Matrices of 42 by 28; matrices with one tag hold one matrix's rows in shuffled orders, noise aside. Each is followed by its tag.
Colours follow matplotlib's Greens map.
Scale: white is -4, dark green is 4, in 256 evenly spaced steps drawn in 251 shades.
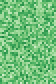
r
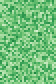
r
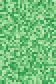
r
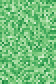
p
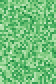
r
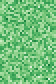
r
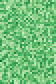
r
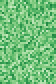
p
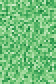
p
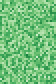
p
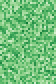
r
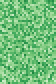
r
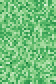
p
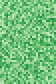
p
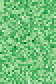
r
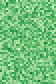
r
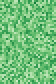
p
